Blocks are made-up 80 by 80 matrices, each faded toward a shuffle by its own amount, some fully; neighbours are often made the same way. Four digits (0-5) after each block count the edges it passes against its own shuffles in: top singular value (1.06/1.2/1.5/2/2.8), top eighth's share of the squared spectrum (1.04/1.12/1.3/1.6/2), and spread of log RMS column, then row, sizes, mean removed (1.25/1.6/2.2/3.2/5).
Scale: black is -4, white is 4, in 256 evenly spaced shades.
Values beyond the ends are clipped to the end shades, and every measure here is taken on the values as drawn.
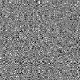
4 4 2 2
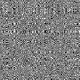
4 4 2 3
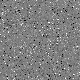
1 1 0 0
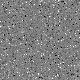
2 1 0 0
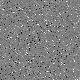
0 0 0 0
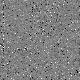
2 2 1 0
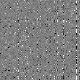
4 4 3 1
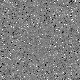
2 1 1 0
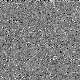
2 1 0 2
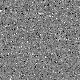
1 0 0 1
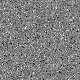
0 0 0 0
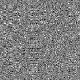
4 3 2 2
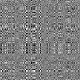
5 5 4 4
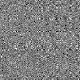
4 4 2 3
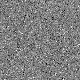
1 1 0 0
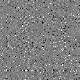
4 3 2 1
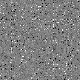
3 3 2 1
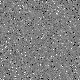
1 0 0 0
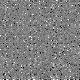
3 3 1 1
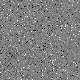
3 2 1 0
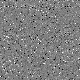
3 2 0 0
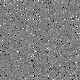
3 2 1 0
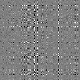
5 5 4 3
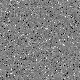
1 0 0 0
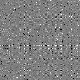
4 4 2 2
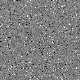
2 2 1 1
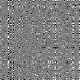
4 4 3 2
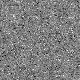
0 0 0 0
